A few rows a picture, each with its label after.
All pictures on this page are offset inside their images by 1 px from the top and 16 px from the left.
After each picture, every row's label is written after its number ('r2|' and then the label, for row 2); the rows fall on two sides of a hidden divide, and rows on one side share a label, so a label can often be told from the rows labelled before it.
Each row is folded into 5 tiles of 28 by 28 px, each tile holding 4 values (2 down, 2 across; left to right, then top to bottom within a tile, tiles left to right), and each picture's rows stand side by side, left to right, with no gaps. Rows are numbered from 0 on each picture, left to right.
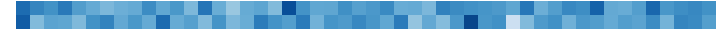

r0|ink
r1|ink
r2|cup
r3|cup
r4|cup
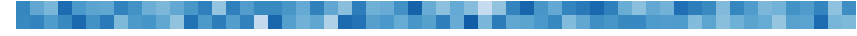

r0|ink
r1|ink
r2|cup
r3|cup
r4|cup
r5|cup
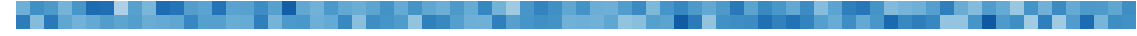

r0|cup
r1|cup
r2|cup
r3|ink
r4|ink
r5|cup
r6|cup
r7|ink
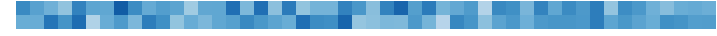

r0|cup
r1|ink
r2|ink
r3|cup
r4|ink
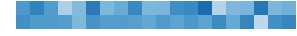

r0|cup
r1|ink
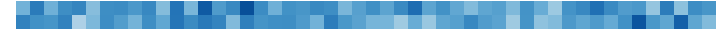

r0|ink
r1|ink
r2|cup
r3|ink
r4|cup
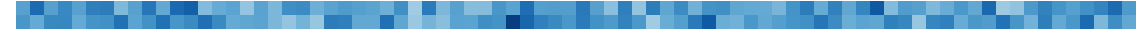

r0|cup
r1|cup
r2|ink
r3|cup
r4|ink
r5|cup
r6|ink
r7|ink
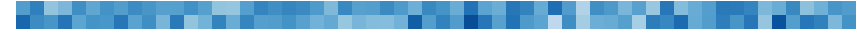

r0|cup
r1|ink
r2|ink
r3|cup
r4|cup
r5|cup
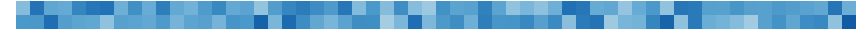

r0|cup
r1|cup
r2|ink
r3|ink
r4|ink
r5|cup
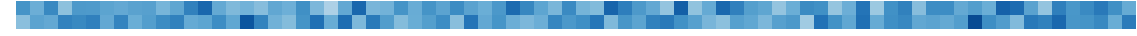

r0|cup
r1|ink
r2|ink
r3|cup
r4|ink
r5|cup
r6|ink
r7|cup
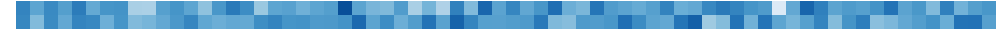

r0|cup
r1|cup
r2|ink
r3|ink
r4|cup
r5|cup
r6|cup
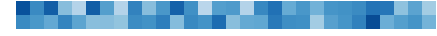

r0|cup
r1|cup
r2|cup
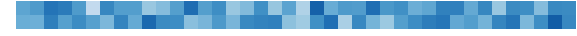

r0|cup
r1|ink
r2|cup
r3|cup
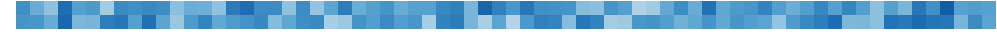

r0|ink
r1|cup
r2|ink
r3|ink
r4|ink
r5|ink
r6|cup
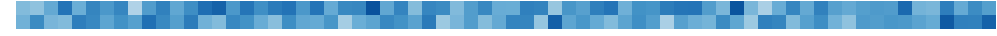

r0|ink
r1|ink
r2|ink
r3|ink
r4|cup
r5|cup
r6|ink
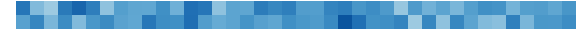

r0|ink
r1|ink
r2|cup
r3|ink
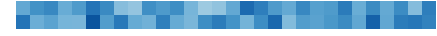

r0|cup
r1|cup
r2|ink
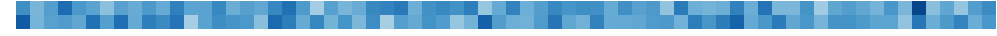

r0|ink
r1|ink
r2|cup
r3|cup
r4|ink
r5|ink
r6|cup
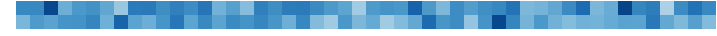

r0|cup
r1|ink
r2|cup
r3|cup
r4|ink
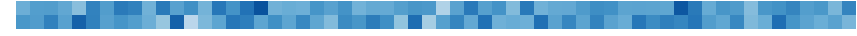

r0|cup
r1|ink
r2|ink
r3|cup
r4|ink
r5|ink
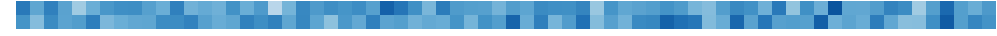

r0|cup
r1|ink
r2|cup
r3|cup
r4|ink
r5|cup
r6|ink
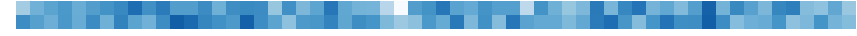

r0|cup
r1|ink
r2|cup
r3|ink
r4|ink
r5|cup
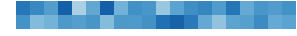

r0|cup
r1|ink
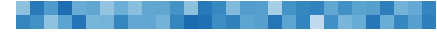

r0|ink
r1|ink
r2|cup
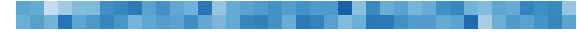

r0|cup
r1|ink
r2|ink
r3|cup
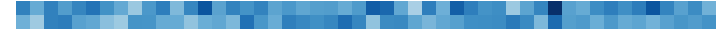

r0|cup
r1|ink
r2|cup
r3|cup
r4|cup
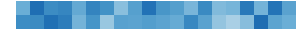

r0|cup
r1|cup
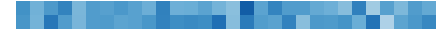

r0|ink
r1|cup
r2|cup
